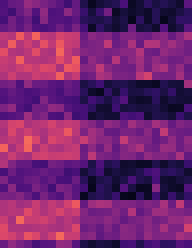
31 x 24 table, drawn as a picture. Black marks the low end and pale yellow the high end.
Seam: vertical, 40% of the way across, the left part higher. Stripes: horizontal, repeating 3 times. Average level on the scale: 30%.
